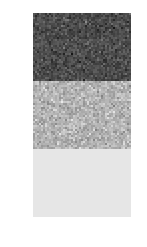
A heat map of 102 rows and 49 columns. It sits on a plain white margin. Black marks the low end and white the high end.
It is made of 3 by 1 panels. Panel 1,1: low, fine-grained. Panel 2,1: high, fine-grained. Panel 3,1: very high, flat.
